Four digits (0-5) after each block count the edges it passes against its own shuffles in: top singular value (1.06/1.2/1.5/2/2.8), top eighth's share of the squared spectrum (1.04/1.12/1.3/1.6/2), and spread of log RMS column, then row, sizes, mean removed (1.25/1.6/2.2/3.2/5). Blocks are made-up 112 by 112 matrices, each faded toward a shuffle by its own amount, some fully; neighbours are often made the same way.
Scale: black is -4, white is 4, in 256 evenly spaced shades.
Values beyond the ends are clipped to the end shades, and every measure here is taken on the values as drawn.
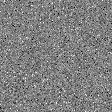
2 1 0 0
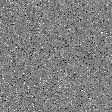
0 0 0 0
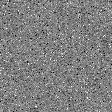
2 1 0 0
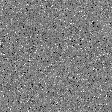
0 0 0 0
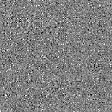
4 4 2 2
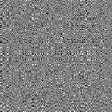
5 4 3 3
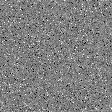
1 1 0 0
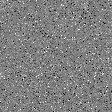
2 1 0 0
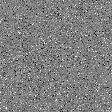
3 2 0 1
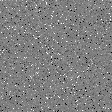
0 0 0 0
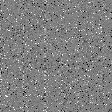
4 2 1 0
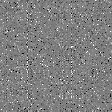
4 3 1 1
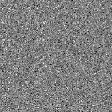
4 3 1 2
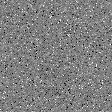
0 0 0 0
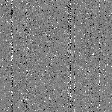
3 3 3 0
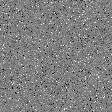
0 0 0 0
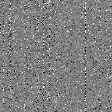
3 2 3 0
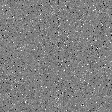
1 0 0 0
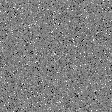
0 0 0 0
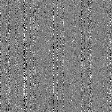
3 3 4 0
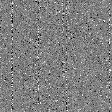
2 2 3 0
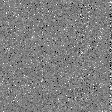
2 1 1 0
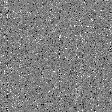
1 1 2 0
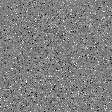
3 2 0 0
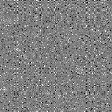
5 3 2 2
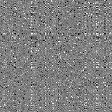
5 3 2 2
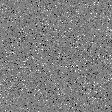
2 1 0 0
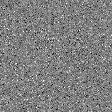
3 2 0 0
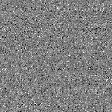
4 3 1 2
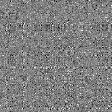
4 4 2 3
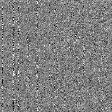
2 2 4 0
